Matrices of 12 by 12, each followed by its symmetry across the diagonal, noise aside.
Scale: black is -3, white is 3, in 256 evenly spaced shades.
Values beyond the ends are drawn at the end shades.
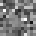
neither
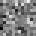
antisymmetric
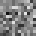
neither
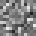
symmetric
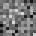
symmetric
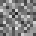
symmetric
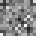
symmetric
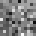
antisymmetric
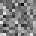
neither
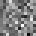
neither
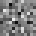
antisymmetric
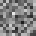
symmetric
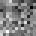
antisymmetric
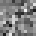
antisymmetric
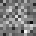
symmetric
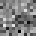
neither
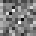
antisymmetric
